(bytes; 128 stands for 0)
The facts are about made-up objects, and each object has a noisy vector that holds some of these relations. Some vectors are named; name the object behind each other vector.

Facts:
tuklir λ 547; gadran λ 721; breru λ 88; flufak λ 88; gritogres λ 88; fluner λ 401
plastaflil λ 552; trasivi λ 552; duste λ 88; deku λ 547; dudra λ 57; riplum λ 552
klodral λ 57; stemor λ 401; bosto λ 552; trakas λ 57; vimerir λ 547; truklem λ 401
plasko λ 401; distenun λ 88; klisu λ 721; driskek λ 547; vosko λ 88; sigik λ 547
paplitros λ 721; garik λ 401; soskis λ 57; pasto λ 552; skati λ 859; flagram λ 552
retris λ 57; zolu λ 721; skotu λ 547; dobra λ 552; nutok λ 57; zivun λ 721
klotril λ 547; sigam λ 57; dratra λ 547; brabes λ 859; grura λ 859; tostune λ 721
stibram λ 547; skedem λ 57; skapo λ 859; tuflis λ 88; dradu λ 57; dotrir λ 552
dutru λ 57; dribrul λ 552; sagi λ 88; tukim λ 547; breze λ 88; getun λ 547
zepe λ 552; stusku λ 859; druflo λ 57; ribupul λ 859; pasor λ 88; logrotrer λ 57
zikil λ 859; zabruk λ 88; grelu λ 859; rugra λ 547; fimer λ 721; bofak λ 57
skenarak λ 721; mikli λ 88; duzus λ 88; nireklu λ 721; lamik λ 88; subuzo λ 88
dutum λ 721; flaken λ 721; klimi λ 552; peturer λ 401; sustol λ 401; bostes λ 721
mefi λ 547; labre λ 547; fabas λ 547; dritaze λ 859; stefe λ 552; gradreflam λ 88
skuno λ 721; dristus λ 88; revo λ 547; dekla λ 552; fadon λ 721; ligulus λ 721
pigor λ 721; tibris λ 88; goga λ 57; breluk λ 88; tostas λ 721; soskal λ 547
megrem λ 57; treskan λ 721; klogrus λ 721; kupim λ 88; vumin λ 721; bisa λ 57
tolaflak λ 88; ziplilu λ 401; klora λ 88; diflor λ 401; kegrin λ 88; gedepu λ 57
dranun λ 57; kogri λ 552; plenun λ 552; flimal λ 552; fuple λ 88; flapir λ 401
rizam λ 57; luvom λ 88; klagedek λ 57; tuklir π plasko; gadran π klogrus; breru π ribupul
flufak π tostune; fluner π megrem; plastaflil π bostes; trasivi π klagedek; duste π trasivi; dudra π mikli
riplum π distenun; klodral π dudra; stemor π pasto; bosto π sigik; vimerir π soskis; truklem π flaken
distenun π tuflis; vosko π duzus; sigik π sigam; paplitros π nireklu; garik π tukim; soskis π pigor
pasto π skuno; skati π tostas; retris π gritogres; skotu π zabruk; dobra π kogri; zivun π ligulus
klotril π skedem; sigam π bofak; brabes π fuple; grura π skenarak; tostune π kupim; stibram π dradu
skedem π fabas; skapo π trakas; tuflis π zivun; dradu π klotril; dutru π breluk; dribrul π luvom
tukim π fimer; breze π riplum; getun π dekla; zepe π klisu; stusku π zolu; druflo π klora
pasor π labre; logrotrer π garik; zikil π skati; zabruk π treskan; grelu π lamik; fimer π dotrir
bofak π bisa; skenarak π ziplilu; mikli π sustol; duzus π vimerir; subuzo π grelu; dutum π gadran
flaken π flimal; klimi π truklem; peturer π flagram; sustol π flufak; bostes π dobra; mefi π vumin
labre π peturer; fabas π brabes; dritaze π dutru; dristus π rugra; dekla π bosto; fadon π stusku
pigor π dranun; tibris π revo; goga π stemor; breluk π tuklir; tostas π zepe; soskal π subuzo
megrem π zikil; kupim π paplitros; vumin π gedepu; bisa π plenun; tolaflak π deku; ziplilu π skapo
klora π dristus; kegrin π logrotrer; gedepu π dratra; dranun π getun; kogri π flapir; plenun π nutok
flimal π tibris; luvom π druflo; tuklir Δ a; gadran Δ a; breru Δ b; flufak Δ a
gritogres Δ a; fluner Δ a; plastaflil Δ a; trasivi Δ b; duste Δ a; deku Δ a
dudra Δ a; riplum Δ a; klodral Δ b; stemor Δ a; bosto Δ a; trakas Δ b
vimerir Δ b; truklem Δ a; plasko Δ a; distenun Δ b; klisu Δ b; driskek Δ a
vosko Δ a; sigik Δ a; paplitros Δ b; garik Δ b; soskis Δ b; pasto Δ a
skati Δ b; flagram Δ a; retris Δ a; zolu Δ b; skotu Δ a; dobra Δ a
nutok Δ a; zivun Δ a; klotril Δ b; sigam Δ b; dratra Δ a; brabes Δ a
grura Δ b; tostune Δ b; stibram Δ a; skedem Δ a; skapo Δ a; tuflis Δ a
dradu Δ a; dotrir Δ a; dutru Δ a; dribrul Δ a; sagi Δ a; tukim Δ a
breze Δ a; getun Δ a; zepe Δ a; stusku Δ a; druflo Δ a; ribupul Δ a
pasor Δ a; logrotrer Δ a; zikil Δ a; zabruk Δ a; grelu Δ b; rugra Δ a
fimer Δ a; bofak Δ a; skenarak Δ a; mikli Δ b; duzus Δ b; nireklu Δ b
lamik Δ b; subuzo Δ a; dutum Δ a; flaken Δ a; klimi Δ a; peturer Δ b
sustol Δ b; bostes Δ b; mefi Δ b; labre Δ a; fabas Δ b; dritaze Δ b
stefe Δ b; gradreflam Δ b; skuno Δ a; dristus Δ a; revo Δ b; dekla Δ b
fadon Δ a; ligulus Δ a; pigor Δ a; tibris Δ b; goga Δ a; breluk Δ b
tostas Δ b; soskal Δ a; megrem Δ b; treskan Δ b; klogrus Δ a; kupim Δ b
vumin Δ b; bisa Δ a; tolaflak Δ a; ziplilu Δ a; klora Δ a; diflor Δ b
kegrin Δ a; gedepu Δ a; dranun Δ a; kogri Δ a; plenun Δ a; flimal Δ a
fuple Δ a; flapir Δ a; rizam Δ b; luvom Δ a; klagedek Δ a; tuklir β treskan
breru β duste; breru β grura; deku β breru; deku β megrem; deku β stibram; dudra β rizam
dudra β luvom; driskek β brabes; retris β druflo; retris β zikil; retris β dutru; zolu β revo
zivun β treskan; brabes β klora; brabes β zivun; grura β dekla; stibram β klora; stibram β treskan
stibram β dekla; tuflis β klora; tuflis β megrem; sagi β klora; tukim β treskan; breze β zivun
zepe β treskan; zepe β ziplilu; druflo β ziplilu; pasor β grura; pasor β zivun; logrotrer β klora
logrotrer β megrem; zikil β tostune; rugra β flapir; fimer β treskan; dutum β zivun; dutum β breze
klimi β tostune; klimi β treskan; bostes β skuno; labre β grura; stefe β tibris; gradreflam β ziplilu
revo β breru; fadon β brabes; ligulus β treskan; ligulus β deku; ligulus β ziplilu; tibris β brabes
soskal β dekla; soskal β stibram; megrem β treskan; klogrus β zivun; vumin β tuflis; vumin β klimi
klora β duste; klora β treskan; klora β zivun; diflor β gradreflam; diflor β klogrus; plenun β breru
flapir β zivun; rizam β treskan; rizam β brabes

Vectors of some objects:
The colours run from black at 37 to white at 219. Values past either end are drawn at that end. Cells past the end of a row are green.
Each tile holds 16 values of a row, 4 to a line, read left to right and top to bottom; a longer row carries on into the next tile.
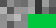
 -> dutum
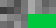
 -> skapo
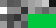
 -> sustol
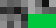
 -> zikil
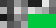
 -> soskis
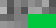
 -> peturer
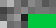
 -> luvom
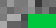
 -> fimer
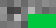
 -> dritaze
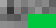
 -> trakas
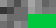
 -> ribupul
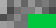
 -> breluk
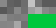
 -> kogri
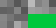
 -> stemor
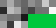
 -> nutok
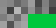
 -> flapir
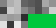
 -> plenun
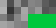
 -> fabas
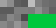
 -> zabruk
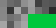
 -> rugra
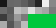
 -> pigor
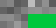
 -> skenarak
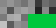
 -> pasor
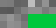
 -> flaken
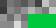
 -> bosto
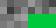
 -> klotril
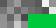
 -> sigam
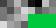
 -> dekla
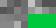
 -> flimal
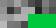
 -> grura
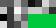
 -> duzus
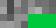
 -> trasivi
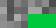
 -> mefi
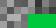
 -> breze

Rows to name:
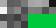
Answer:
mikli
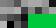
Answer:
dudra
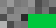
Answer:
sagi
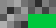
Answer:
treskan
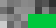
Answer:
labre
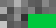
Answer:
rizam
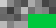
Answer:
fuple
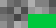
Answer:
plasko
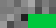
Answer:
logrotrer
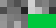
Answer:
fluner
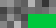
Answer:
druflo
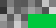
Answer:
sigik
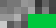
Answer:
soskal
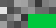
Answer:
vumin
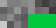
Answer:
deku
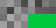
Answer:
klogrus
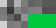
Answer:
revo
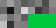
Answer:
brabes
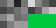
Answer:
dradu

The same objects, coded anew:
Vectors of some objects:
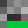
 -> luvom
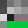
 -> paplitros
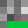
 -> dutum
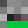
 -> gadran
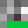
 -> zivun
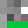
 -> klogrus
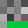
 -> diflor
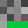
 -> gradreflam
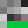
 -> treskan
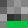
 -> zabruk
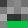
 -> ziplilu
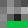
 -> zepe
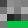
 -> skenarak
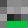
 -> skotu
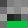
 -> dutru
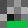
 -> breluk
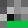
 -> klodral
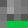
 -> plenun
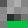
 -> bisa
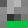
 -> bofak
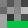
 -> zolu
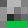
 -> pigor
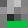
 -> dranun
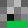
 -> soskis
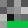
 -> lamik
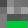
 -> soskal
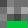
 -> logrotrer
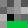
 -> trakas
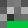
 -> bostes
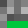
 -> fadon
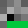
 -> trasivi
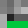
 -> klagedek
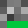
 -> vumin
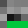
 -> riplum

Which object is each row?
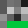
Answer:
megrem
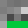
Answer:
driskek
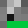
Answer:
dekla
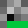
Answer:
vimerir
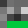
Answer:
zikil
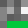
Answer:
brabes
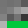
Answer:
deku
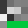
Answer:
tostune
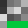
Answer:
flufak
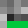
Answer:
plasko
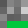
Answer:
pasor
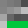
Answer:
ligulus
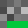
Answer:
tibris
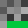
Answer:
revo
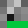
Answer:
sigam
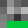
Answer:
stibram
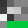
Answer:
sustol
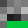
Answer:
dradu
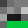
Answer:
skedem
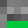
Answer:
retris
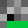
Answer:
mefi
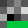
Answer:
skati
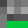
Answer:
labre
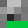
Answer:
bosto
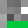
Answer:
flapir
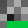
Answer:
duzus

